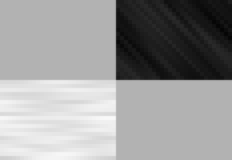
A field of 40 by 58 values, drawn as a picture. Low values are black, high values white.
It is made of 2 by 2 panels. Panel 1,1: high, flat. Panel 1,2: very low, slanting down to the right, faint in contrast. Panel 2,1: very high, streaked across, faint in contrast. Panel 2,2: high, flat.
